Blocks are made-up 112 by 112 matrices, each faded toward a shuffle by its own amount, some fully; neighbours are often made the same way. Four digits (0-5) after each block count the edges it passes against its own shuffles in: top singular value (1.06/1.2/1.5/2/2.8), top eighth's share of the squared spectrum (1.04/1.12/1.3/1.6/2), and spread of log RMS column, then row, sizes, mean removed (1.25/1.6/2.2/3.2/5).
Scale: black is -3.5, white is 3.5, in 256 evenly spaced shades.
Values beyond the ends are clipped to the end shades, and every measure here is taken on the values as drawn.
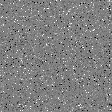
2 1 0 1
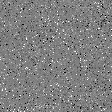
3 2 1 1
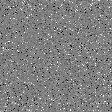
2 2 0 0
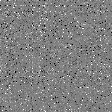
3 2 1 1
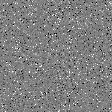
2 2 1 0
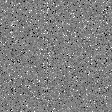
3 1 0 0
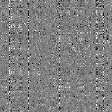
4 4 3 1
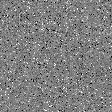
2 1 0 0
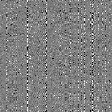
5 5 4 2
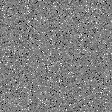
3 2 1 0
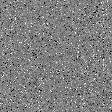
2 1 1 0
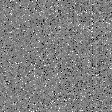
3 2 1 0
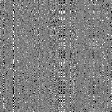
5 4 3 2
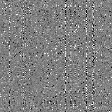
4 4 3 1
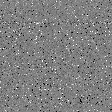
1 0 0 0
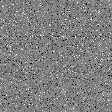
1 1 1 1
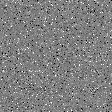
0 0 0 0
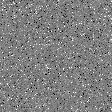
0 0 0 0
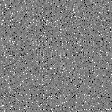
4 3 2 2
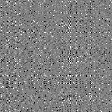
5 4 3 2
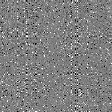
4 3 3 2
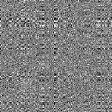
5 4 3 3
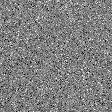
2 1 0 0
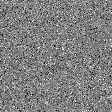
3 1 0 0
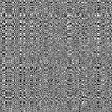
5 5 4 4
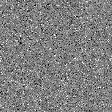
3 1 0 0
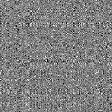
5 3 2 3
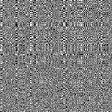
5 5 3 3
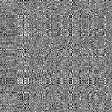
5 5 3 3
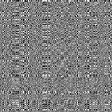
5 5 4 4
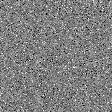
3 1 0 0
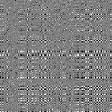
5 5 4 4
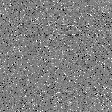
3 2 0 1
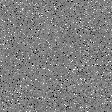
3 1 0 1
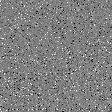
2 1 0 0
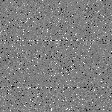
3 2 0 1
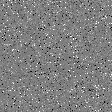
1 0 0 0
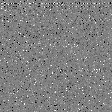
3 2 0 1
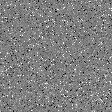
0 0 0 0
